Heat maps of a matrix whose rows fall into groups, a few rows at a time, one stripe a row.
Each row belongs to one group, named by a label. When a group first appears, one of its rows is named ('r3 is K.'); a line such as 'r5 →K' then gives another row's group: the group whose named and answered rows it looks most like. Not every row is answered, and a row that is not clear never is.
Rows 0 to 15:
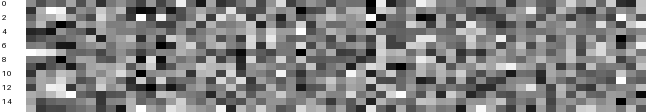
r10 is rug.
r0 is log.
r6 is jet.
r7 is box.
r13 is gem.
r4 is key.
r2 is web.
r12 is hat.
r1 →hat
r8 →log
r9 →jet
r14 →log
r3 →jet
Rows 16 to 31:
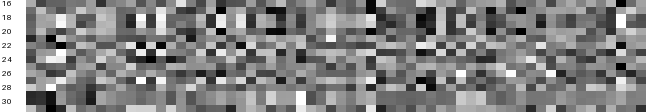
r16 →log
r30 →key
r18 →web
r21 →key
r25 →log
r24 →hat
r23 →web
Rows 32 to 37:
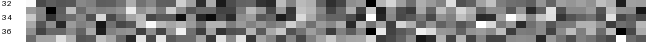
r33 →rug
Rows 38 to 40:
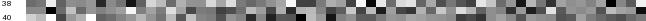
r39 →rug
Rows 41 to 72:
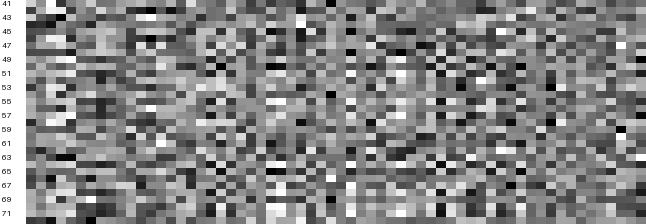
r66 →key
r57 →gem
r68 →gem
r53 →hat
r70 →gem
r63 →jet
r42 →hat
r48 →jet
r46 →hat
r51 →gem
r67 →rug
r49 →gem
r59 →log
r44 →key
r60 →web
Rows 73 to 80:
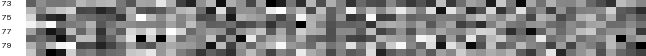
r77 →rug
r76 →box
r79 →gem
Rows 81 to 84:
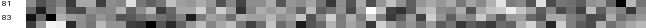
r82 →jet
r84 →hat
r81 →log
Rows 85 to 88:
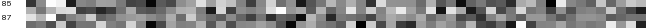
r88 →rug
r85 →hat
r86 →gem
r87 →box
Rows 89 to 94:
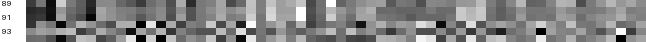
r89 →key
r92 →log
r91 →key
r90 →key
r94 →log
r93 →web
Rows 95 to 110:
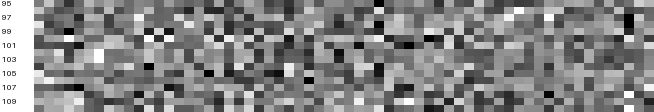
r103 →box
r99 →log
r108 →web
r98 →log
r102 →box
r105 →log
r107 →jet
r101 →jet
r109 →gem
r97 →log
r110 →web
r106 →box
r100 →web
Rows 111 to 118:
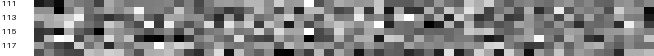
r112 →rug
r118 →jet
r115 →key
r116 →hat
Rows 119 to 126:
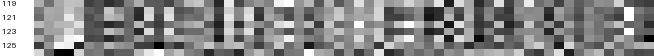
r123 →web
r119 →gem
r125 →hat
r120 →web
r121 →web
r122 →gem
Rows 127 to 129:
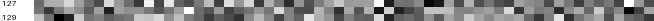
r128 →log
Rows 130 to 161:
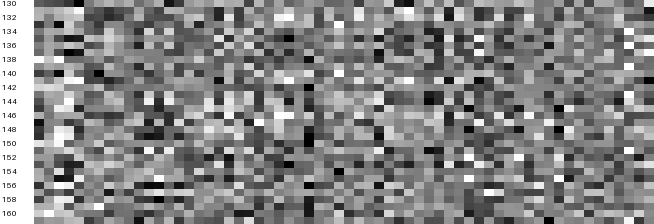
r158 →hat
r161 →web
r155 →rug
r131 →gem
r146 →gem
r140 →key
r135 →jet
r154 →box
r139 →web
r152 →rug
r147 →log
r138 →box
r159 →box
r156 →hat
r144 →web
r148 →hat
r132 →gem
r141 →gem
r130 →jet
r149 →hat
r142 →box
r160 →box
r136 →web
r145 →hat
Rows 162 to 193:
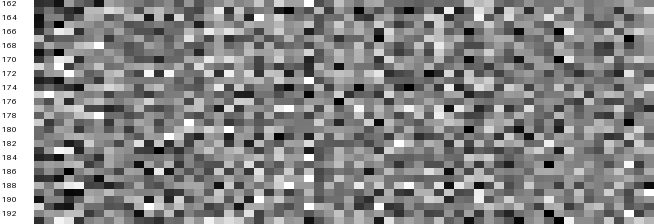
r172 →web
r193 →hat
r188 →gem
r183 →hat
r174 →jet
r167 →log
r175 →box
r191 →rug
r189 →jet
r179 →log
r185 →web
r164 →log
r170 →hat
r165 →key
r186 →log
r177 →gem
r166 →hat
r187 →key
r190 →log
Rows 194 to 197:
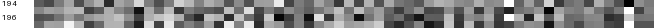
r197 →web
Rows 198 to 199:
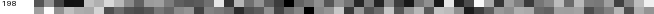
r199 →box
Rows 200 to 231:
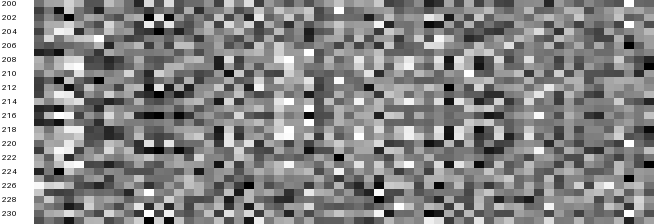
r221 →hat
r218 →gem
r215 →key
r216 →hat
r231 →log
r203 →web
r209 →gem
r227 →rug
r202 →log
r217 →key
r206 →log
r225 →log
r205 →box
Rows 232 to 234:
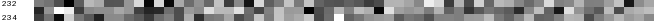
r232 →log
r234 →key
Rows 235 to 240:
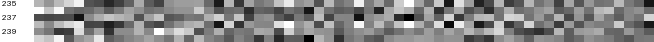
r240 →box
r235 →gem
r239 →rug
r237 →jet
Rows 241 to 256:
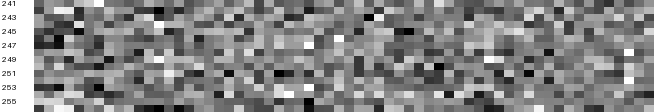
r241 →box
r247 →key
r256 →hat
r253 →key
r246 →key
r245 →jet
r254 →gem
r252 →web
